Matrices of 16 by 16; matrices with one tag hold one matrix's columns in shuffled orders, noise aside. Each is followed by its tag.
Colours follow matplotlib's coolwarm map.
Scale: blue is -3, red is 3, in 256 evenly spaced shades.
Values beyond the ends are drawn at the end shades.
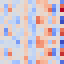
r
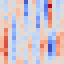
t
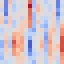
t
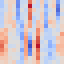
t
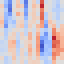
t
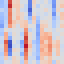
t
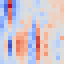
t
